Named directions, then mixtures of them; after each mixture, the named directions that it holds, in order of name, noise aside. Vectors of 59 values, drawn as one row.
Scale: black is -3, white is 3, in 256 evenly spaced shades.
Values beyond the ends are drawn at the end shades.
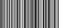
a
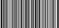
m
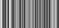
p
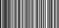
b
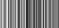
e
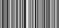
a, e, p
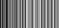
b, e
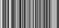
p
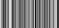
m, p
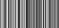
b, e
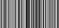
b, e, m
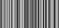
a, e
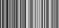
e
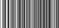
e, m, p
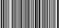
m, p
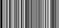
m, p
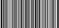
m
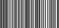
b, m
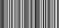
a, b, m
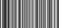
b, p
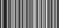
b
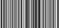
e, m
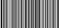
m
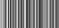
a, e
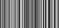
a, b, e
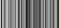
e, m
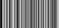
a, p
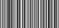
a, m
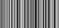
a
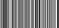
b, m, p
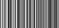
e, m
